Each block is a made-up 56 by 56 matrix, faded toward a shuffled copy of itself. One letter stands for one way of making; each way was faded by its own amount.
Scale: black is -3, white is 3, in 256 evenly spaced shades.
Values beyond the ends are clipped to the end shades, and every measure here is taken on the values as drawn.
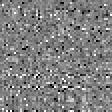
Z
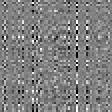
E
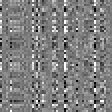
E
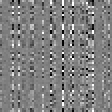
E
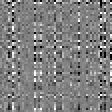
E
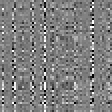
E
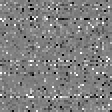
Z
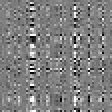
E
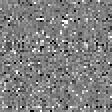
Z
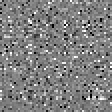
Z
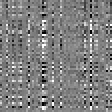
E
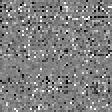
Z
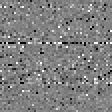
Z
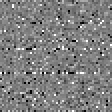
Z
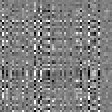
E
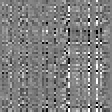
E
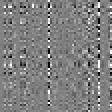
E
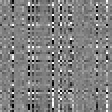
E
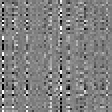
E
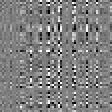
E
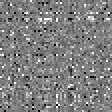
Z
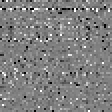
Z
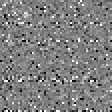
Z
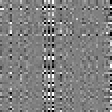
E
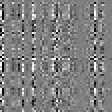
E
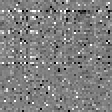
Z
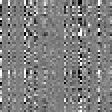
E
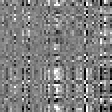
E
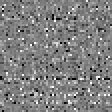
Z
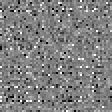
Z
